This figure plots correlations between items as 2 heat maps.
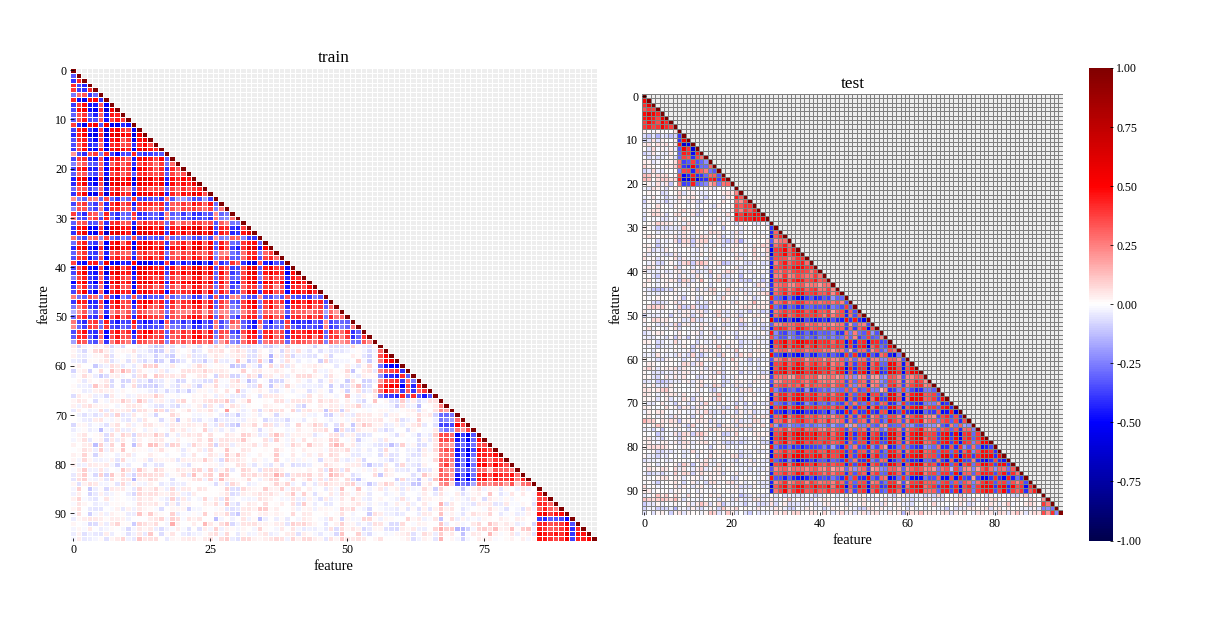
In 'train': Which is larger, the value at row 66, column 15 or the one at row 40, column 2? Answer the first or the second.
the second
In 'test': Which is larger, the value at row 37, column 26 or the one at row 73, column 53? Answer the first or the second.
the second
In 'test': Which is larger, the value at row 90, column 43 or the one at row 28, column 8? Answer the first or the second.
the first
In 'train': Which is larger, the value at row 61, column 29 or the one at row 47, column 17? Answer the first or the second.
the first
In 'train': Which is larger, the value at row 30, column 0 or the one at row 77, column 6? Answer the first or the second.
the first
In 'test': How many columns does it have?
96
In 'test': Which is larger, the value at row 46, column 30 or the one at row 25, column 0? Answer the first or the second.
the second
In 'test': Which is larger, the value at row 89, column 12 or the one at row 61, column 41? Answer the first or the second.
the second
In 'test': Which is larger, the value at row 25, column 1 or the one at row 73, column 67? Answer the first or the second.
the first
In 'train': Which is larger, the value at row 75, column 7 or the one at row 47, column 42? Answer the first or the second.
the second
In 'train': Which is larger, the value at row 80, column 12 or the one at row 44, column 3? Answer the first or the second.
the first
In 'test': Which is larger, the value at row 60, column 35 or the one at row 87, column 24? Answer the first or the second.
the first
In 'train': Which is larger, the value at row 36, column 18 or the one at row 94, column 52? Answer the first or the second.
the first
